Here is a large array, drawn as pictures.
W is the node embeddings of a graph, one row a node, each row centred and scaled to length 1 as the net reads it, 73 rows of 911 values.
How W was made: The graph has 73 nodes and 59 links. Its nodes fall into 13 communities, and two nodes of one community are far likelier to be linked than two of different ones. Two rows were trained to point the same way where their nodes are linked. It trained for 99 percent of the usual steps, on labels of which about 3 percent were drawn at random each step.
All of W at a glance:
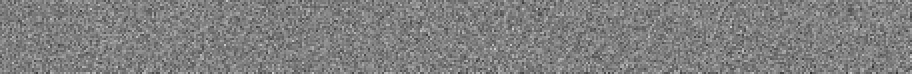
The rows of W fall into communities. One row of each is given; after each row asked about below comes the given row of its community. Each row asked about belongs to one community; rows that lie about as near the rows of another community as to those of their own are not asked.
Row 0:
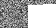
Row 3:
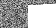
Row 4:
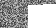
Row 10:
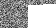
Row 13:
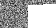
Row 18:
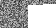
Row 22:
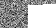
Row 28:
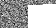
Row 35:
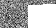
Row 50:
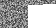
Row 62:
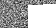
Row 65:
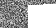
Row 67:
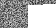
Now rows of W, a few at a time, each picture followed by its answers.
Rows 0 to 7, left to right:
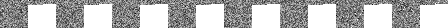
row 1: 62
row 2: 10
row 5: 50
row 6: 35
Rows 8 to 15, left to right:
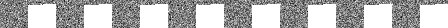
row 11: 50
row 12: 65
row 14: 10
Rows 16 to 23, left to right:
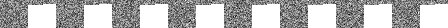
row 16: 62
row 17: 13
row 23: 0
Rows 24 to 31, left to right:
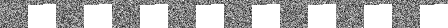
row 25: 35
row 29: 22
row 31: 28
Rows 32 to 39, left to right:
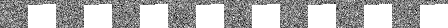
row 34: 67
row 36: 13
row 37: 10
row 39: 0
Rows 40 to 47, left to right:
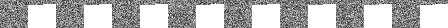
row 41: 67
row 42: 3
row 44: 13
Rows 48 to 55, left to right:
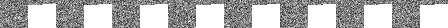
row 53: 4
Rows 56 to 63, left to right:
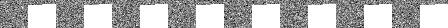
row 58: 18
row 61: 35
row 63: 0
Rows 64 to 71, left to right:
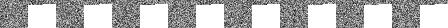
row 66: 18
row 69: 28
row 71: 28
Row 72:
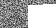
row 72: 3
